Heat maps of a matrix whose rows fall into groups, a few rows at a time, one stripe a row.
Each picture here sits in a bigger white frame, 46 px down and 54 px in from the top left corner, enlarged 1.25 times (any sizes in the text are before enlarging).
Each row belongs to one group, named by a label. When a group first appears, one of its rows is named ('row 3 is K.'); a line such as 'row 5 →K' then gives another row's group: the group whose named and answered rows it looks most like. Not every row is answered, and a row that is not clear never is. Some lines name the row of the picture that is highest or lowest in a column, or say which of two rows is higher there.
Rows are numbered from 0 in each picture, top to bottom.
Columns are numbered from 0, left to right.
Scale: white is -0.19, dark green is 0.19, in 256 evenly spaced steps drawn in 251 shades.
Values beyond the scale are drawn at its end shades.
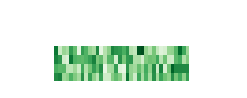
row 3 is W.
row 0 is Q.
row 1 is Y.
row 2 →W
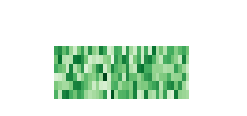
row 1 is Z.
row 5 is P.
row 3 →P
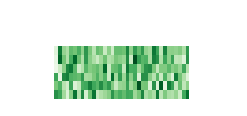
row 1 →Z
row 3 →P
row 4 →W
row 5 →Y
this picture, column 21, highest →1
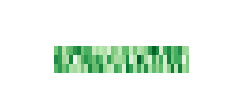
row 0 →Z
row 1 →W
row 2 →W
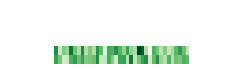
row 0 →Q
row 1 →Y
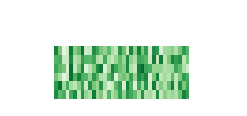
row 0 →Y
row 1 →W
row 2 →Q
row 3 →Y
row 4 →W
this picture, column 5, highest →5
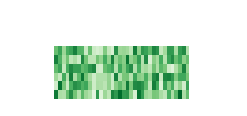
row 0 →Z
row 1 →W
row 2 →Y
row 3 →Z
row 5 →Q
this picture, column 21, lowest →5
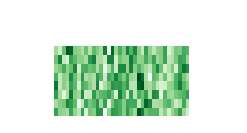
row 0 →P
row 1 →Y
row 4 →Q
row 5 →Y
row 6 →P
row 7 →Q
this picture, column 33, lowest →6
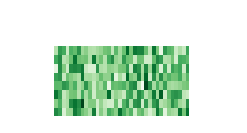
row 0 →Z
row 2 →Z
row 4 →P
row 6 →Z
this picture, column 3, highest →4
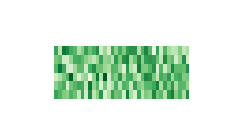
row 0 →P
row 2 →W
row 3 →P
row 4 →Z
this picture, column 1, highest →2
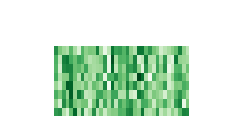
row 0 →Q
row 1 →P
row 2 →P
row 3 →Q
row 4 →P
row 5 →Q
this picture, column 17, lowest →5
